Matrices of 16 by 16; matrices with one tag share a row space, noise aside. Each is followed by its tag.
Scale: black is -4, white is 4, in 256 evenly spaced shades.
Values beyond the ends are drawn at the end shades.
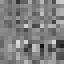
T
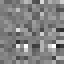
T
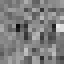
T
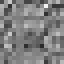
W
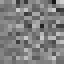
T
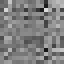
W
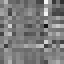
W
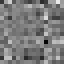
W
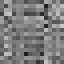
W
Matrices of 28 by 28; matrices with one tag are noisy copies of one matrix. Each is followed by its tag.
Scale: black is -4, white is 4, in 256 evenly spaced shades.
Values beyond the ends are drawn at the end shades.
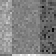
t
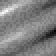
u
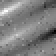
u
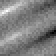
u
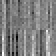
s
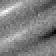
u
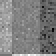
t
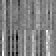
s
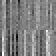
s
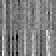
s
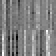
s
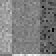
t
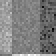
t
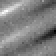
u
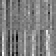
s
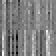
s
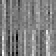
s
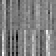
s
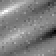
u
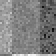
t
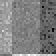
t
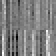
s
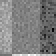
t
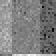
t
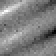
u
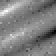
u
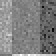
t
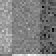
t
